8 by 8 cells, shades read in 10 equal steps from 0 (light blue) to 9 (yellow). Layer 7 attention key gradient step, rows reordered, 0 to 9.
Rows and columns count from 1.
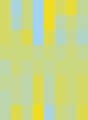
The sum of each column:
36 33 36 32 41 37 41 37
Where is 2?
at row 2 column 2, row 3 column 6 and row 3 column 8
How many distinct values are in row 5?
3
